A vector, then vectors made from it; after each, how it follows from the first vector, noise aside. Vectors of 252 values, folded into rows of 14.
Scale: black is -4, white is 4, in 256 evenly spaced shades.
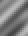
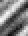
scaled up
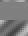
partly zeroed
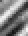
scaled up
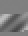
partly zeroed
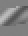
partly zeroed
